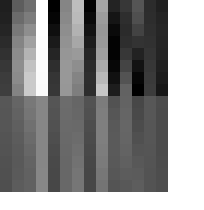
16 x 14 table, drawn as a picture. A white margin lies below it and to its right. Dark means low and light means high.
Calmest part: bottom right. Grain: streaks running down. Seam: horizontal, 50% of the way down, the bottom part calmer.
